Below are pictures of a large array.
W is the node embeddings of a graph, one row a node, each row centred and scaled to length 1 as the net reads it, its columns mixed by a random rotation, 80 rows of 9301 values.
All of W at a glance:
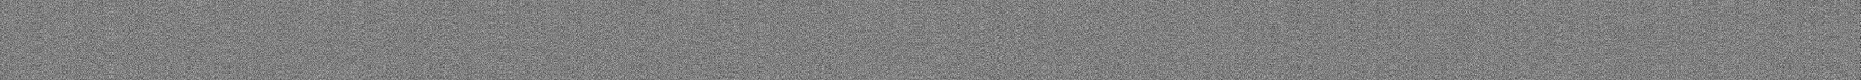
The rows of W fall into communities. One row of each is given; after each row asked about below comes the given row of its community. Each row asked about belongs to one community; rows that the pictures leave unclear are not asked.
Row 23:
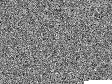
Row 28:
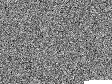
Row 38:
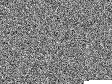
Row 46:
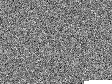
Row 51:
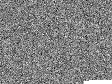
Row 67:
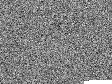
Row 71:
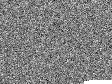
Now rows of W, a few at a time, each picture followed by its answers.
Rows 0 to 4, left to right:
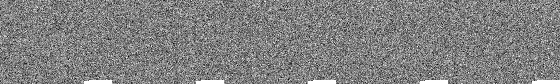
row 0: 67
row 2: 23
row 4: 71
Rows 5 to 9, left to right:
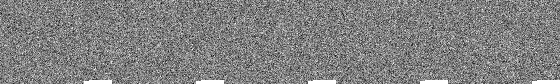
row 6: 46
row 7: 23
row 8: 28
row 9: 67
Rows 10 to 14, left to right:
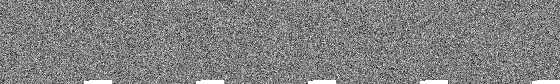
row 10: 38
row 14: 67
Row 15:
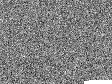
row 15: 28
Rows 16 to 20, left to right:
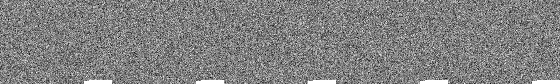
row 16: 28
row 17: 23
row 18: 51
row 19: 67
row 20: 28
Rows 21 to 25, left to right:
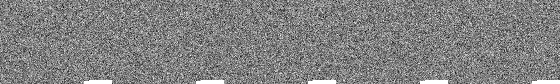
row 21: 67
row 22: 23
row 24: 28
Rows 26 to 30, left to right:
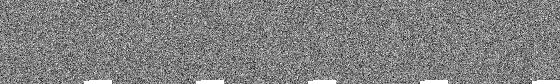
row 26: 28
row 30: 46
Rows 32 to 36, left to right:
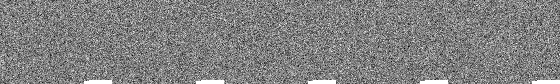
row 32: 71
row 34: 51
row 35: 38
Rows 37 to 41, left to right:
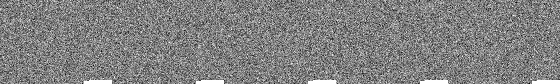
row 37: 23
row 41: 46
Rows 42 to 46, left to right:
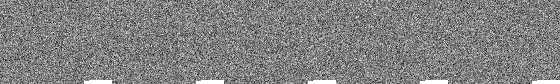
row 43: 51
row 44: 38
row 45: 51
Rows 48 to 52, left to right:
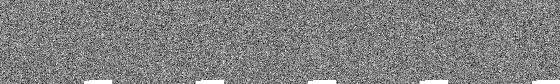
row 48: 28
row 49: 23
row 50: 46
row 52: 23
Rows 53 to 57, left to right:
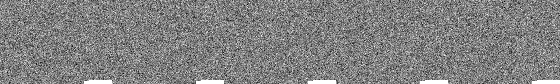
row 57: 51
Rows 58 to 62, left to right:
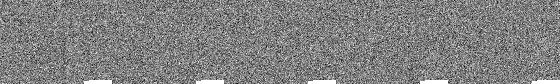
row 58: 51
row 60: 38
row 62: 38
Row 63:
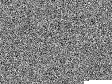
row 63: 67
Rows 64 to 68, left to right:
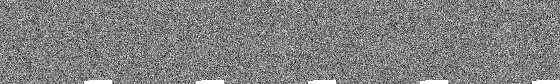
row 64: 28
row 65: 23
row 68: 23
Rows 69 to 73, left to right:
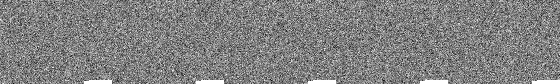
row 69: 51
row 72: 71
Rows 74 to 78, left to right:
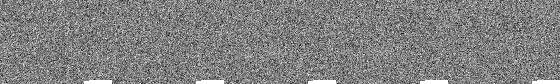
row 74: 51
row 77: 28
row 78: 67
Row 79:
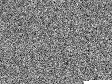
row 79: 51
